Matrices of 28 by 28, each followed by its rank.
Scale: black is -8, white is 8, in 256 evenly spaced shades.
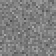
full rank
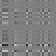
one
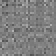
five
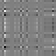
one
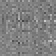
five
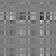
one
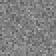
full rank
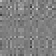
three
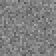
full rank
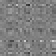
three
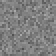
full rank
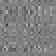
three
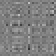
three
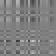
one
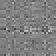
three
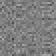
five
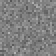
full rank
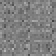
five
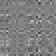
three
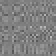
three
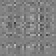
three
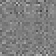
five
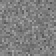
full rank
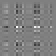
one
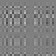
one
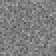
full rank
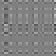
one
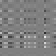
one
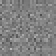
five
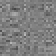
five
